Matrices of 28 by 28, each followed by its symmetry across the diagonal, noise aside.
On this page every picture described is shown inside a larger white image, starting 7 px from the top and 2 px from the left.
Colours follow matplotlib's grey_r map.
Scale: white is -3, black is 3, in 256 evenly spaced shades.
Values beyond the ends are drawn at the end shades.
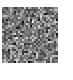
symmetric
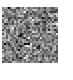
neither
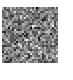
neither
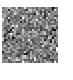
neither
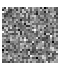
symmetric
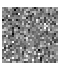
neither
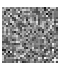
symmetric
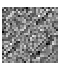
symmetric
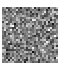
neither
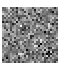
symmetric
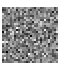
neither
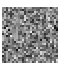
neither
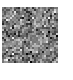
symmetric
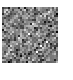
symmetric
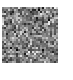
neither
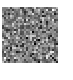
symmetric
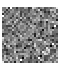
symmetric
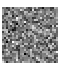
neither
